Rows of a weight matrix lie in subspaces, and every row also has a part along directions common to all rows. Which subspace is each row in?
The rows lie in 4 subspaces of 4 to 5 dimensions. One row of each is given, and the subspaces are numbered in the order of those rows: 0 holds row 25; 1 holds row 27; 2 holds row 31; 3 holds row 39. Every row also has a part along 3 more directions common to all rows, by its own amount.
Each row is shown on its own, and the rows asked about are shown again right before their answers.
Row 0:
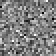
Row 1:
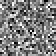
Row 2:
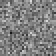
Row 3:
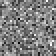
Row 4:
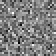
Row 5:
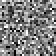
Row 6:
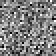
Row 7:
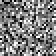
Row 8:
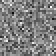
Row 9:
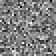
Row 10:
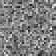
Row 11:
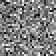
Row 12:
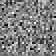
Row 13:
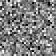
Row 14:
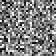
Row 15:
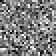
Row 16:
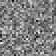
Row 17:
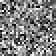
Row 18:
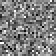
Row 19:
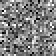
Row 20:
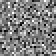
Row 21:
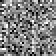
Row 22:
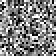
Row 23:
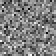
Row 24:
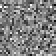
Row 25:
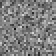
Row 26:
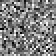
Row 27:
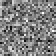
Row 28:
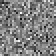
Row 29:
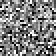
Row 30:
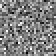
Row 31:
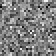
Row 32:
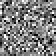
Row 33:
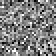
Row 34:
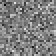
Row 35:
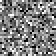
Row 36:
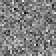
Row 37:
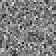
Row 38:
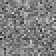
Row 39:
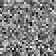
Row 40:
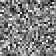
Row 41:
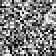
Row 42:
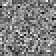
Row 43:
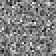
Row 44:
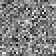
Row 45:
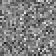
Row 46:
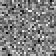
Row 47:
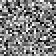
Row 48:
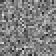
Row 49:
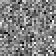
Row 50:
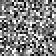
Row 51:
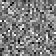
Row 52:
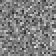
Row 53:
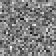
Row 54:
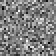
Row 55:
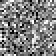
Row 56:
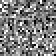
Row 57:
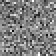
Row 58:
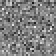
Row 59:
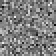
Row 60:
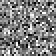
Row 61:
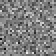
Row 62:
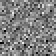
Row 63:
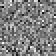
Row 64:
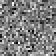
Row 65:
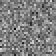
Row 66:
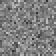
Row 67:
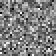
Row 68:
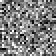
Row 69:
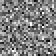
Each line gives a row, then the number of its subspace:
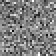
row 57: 2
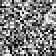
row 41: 1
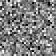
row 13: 0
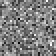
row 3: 2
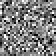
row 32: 0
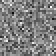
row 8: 2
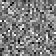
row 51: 2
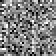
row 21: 3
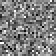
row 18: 3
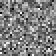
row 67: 3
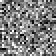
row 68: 3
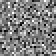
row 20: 2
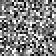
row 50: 3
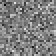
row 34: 2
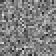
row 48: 1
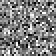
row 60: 0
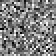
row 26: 3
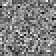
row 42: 1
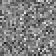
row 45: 0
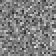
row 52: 2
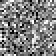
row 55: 3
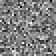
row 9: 0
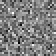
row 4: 2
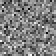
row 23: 1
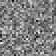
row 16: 3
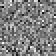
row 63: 0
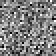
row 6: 1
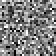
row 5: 1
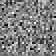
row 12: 0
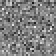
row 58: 0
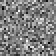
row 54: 0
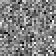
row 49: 2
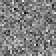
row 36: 1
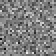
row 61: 0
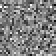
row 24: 1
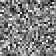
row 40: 3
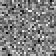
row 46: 3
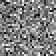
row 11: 2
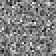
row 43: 0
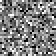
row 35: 2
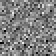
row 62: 3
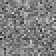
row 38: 1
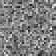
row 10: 1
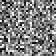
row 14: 2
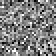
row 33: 0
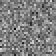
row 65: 0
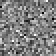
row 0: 1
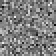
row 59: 2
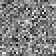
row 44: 1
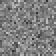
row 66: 2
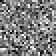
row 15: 3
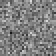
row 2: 1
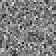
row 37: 0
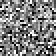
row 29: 1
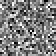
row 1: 2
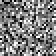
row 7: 2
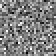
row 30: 0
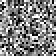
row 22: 2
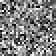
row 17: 3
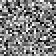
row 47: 0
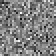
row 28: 2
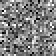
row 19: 3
